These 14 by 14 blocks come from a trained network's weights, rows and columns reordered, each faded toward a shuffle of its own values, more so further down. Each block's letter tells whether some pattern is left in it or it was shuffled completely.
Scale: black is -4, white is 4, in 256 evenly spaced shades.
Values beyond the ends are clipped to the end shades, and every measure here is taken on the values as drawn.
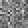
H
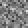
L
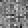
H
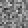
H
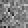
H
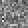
L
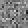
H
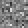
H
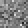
L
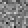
L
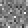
L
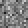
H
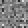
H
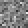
L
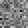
H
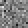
L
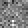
H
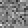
L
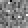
L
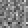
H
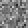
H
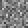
L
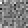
H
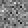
L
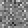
L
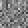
H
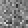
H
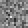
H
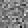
H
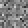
L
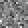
L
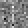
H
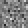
L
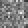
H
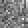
H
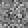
L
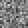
L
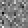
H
